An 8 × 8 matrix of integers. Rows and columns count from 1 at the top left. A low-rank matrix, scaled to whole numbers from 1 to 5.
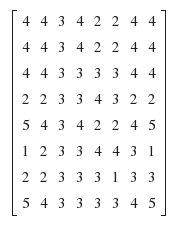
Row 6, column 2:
2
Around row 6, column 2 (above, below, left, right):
4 2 1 3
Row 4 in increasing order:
2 2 2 2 3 3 3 4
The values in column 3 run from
3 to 3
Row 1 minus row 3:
0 0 0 1 -1 -1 0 0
